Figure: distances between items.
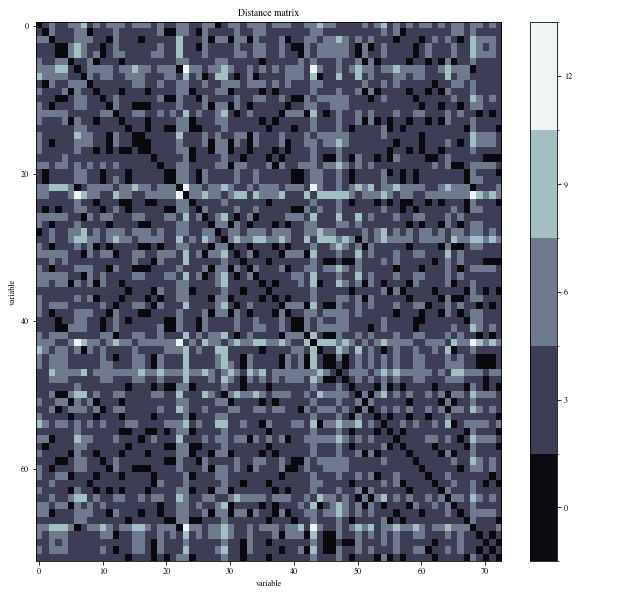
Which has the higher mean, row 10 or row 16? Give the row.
16
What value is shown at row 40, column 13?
3
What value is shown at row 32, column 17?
3
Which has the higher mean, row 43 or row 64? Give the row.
43
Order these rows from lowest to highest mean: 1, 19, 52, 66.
1, 66, 19, 52
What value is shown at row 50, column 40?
3
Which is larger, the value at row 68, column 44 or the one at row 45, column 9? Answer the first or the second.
the first
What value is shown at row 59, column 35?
6
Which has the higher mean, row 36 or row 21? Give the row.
21
